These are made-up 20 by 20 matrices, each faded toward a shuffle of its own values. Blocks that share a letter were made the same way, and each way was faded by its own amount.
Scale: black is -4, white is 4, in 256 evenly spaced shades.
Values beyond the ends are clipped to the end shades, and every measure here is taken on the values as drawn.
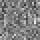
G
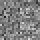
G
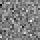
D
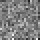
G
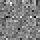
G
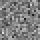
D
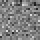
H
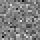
D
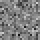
D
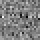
G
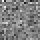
G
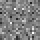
H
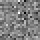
G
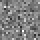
D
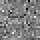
H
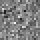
D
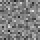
G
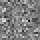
G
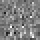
H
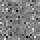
H
